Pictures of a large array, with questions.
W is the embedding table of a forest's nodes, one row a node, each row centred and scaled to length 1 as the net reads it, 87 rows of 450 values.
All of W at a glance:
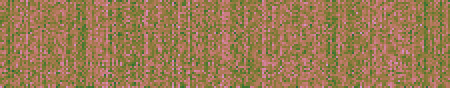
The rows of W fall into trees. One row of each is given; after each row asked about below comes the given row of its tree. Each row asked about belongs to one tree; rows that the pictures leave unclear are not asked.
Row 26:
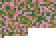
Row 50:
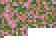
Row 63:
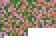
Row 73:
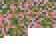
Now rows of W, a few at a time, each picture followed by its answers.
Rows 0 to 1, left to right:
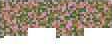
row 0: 50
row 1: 50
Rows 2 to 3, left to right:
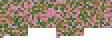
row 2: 73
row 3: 63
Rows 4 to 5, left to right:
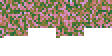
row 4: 73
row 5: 50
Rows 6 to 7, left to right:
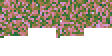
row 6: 63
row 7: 26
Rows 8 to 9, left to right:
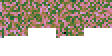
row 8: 26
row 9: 73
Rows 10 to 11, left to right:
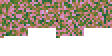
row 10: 63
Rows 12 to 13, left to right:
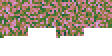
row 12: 50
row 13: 26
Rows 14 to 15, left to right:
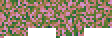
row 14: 63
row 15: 50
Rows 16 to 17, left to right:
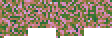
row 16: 73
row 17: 26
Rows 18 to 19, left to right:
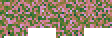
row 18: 26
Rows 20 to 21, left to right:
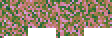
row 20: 73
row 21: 26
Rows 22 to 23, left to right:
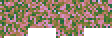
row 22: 26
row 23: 50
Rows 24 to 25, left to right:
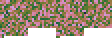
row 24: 63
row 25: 63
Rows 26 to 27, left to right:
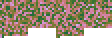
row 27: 63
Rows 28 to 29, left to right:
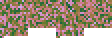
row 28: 73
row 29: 50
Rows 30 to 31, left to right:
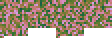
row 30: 50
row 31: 63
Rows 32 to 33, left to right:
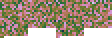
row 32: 73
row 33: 73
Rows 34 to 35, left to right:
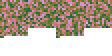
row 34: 50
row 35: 50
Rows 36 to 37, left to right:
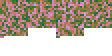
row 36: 63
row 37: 50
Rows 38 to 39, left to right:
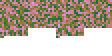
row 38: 50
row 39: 50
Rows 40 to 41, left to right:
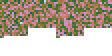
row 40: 73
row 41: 50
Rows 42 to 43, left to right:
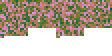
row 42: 63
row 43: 50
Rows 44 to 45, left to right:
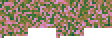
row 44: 26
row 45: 63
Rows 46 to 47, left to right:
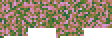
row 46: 50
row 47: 26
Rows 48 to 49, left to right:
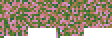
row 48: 50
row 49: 26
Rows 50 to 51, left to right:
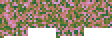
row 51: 50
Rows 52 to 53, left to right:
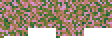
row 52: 50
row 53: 50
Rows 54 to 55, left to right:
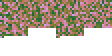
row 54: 26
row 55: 73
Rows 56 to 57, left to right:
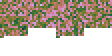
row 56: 73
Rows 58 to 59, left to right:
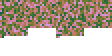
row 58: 26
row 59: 63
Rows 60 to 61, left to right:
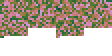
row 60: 63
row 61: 73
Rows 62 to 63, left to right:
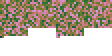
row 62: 63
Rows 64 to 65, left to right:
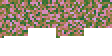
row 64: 63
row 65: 63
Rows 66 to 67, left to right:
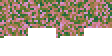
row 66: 50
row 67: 26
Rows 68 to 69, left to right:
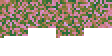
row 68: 63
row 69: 73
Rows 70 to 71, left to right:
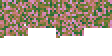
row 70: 50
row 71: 50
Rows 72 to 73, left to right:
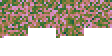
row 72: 73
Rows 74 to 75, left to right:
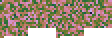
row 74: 50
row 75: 63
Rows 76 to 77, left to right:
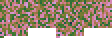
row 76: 50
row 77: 63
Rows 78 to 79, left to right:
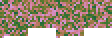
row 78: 73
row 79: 26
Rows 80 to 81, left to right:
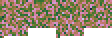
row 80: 50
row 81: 26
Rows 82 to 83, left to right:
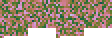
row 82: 73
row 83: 63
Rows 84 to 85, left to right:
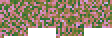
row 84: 63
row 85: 73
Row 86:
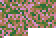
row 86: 73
